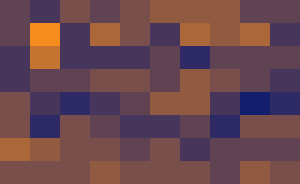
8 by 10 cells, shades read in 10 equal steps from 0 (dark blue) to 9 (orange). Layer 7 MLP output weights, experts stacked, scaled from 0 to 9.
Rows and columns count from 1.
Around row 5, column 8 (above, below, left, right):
4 1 5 0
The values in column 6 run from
2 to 5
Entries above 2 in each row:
9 7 5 8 4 6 9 10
